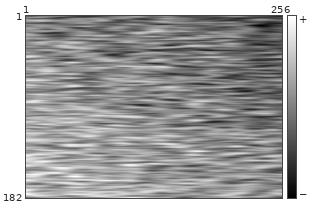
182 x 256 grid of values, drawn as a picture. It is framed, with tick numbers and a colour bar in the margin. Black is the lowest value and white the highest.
The grain runs across in streaks. Neither half mirrors the other. The ninth with the lowest average is the top right. There is an overall slope up to the bottom left.
